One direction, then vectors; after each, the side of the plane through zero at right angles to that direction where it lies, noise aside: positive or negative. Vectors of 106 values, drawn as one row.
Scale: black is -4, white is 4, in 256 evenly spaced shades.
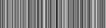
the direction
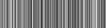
positive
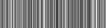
positive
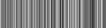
negative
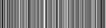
positive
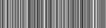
positive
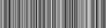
negative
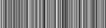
negative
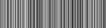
positive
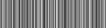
negative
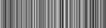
negative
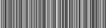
negative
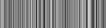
negative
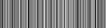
positive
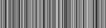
negative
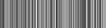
positive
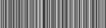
negative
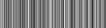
negative
